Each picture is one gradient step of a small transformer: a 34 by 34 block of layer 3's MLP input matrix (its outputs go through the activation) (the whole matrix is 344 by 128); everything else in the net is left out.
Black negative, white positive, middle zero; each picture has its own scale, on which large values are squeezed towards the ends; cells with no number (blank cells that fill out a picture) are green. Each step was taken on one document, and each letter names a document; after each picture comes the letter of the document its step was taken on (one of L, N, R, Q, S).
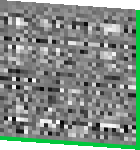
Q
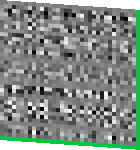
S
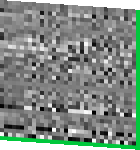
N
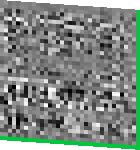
Q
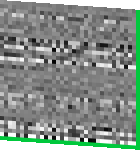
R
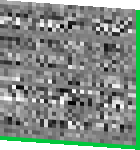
Q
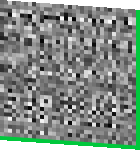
S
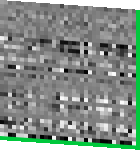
R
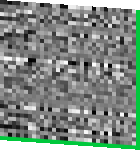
N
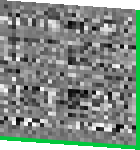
Q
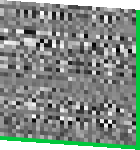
N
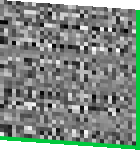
N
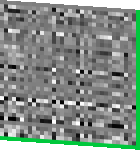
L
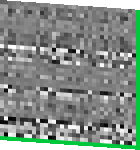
R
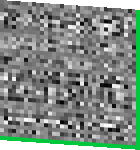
Q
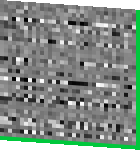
Q
